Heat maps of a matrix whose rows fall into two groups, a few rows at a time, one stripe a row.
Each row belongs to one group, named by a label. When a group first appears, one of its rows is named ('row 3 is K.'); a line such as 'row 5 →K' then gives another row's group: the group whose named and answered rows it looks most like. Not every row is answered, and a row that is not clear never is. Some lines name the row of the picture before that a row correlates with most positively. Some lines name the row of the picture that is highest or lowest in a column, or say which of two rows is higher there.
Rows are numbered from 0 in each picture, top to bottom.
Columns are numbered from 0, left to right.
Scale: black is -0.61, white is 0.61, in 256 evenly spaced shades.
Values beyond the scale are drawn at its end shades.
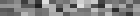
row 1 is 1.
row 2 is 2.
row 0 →1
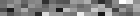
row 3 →1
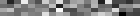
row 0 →1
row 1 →2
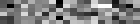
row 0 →2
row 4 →2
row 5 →1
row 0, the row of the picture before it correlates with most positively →1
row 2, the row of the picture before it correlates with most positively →2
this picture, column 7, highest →0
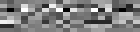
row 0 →2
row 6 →2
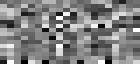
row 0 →2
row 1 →1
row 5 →2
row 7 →2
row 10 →1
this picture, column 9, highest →3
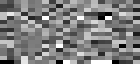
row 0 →1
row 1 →2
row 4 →1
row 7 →2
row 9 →2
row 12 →2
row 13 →1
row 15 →2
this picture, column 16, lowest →15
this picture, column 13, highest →15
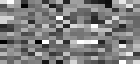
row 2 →2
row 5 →1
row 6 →1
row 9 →2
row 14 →1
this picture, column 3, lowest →1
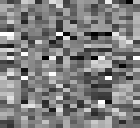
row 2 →1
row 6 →2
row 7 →2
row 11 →2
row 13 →1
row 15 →2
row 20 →2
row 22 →1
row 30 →2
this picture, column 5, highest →10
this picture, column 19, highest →14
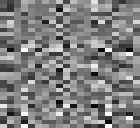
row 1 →2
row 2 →2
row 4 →2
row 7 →2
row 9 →2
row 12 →1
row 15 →2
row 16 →1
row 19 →1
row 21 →2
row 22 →1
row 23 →1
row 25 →2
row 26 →1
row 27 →1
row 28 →1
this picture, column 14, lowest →12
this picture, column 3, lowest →30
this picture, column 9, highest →26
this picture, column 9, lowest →11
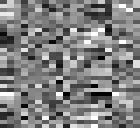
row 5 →1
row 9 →2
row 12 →1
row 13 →1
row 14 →1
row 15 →2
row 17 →2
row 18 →2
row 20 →2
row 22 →2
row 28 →2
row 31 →1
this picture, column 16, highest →23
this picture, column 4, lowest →14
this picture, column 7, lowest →10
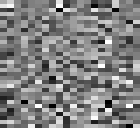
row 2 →2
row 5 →2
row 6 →1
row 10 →1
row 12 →1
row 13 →2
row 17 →2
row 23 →2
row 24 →2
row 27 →1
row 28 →2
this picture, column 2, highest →20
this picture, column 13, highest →29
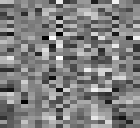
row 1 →2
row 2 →1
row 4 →2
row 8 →2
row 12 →1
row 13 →1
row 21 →1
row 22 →2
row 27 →2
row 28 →2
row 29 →2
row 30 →1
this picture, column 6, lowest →9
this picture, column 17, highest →19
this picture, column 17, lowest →29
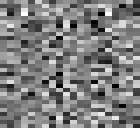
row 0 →1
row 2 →1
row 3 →1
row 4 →2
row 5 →1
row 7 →1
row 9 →2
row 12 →1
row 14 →2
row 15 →2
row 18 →2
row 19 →1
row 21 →2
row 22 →1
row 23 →1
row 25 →2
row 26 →2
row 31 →1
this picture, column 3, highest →3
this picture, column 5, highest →0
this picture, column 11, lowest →20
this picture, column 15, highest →3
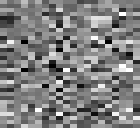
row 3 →2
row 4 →2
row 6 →2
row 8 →1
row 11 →1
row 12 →2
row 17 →1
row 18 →2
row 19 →2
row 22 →2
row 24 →2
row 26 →1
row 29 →2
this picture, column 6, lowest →21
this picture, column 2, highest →17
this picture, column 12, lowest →27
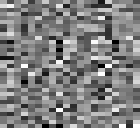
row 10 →2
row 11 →2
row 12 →2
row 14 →2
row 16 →1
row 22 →1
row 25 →2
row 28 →2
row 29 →1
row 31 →2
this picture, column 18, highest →9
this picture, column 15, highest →16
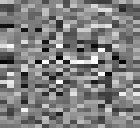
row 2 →2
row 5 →2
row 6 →2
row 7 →1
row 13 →2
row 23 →2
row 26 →1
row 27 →1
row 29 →1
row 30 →1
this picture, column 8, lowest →14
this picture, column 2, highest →23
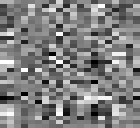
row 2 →2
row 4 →1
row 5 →1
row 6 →2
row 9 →2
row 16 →1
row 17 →1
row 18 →1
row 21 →2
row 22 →1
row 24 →2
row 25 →1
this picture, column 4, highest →1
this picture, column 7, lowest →13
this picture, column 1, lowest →24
